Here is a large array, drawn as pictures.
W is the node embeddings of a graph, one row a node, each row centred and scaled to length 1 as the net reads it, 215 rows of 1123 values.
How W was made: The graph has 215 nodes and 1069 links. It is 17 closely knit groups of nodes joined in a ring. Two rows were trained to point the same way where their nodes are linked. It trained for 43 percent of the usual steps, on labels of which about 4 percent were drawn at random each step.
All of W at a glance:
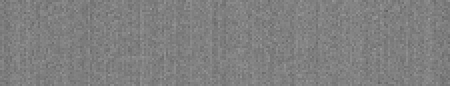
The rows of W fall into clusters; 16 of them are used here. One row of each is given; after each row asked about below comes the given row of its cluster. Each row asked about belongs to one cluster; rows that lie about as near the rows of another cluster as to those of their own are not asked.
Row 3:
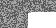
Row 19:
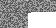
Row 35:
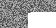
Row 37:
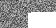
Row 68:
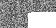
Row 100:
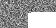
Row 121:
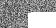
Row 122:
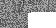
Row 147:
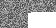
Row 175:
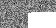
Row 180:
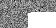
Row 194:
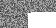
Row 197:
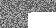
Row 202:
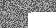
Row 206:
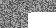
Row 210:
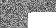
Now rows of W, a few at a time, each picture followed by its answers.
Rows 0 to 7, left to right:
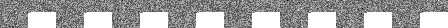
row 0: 3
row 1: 35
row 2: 202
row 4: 121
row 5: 206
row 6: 206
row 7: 3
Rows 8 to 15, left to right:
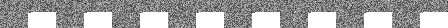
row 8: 197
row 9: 68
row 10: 122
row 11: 194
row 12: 19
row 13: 206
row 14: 35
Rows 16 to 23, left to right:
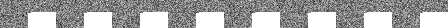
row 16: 194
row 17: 202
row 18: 175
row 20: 19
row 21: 122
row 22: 100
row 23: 202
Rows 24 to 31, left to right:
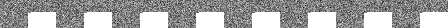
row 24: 202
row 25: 121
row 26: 180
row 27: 194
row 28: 180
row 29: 37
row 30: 210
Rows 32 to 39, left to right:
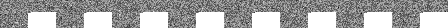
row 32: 147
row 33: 35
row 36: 194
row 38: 68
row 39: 68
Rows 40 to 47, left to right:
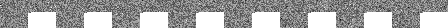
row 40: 194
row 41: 100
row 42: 210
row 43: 121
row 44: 100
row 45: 122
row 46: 121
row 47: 147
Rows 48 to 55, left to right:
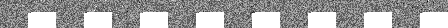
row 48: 100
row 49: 197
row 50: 3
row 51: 175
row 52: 180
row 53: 202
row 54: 37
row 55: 35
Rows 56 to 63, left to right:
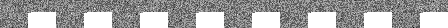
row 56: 122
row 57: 175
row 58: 122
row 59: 121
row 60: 206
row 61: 37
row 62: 175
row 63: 122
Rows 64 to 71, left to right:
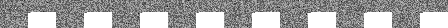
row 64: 121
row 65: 206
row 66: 194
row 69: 180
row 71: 147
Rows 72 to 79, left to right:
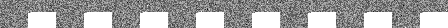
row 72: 206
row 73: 3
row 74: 202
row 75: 3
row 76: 100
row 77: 68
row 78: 197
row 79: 35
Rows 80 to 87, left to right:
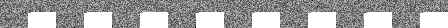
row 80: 37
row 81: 147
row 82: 3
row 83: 180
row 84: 202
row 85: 121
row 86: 19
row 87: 122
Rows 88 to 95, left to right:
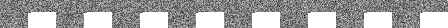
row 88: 194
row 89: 68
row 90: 180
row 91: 35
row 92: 194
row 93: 147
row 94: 210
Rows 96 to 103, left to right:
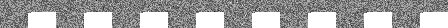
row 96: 175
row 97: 194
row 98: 197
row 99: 35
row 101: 210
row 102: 180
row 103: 175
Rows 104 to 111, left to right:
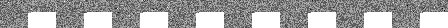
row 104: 121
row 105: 19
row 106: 210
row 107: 68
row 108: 147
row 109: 180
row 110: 37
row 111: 210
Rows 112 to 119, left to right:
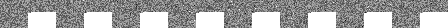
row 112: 37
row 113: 194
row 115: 210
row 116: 35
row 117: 175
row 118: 19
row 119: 35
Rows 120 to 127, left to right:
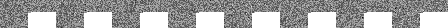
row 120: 121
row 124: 147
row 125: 35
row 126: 121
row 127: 175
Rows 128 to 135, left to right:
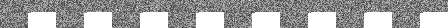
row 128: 122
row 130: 122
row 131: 121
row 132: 19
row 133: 100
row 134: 3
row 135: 19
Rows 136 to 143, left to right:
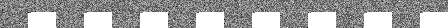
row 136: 180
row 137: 197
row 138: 121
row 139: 206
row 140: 194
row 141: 100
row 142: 68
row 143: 147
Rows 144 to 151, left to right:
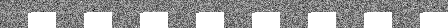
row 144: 100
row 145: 147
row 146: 175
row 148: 180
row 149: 19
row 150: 3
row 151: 180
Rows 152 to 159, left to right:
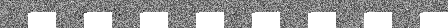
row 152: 147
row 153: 180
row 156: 68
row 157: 206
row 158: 210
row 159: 3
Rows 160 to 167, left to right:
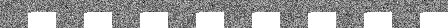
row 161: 19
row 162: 197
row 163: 175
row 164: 121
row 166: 68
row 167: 122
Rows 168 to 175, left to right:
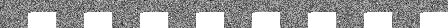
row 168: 202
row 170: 206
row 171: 194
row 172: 3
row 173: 197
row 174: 68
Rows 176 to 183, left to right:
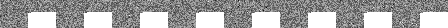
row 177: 197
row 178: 121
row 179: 210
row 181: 37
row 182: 122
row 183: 3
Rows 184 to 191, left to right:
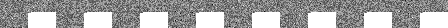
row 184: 122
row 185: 68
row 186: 19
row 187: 35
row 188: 194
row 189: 147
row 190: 202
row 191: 35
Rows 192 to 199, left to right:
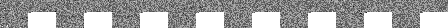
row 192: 197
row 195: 19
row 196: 100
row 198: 206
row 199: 147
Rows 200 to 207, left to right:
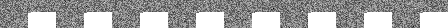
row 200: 121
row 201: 35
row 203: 206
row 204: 210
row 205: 194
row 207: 180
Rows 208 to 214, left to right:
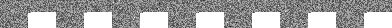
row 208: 180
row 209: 37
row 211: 100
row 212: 194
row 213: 206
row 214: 202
